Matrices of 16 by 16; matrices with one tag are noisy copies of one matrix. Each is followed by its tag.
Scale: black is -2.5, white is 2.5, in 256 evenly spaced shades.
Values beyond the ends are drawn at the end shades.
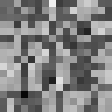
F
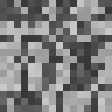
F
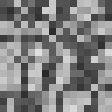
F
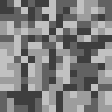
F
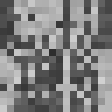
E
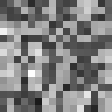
F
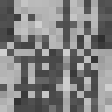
E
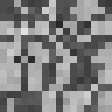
F
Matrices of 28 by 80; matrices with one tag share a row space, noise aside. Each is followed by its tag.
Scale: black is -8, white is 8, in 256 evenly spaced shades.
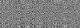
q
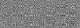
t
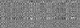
t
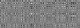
t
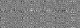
t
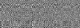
q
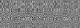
q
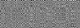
t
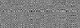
t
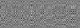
t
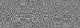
q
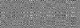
t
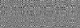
t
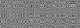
t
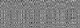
t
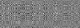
q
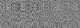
q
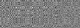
q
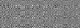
q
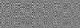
q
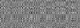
t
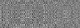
q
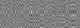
t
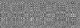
t
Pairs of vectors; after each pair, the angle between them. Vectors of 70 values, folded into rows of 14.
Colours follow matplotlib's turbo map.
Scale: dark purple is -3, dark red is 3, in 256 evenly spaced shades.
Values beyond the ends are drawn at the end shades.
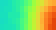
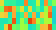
orthogonal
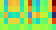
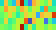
partly opposed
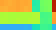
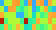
orthogonal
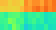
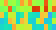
partly aligned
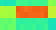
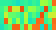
orthogonal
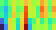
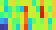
nearly parallel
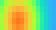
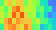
nearly parallel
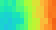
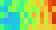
nearly parallel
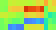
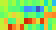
nearly opposite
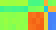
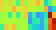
nearly opposite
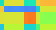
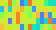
orthogonal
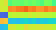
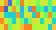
orthogonal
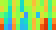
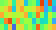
partly opposed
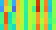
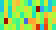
partly aligned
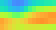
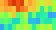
nearly opposite
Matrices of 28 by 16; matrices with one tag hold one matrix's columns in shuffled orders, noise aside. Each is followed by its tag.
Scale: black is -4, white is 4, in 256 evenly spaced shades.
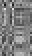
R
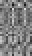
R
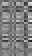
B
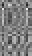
R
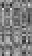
R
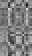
R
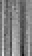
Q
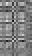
B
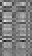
B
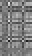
B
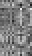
R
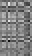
B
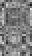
R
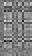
B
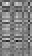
B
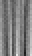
Q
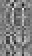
R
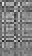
B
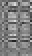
B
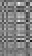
B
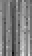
Q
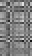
B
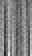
Q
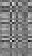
B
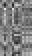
R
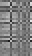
B
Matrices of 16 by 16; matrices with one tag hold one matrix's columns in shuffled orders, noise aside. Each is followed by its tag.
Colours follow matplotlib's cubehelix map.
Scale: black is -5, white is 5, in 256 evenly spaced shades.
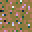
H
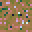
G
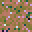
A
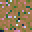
A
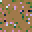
H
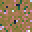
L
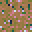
L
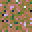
H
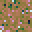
L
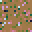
H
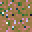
G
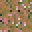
H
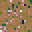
L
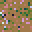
G
